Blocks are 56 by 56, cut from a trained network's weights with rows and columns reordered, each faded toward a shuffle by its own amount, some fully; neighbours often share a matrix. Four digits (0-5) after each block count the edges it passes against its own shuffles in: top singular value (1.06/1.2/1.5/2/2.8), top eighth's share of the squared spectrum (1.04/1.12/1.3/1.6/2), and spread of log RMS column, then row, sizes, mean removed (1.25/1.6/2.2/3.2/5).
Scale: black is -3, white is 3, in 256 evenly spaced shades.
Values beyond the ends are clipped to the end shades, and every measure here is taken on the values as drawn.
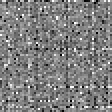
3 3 0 2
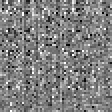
3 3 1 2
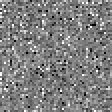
0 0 0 0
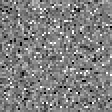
0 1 0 0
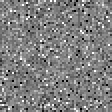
0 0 0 0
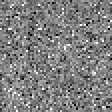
0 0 0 0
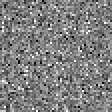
0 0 0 0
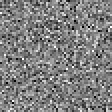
0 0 0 0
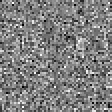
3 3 1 1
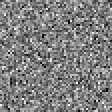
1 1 0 0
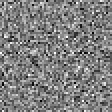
3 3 1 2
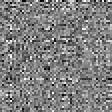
3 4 2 3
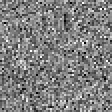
1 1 0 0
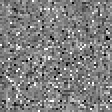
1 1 0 1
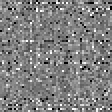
2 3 0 2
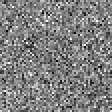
2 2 0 0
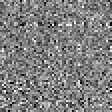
3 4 1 3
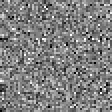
3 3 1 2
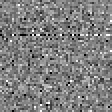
3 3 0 2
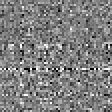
3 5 2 3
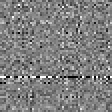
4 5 2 3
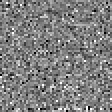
2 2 0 1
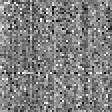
3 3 0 2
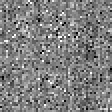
2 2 0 1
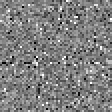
1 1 0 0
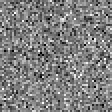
1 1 0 0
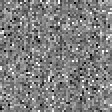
1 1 0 0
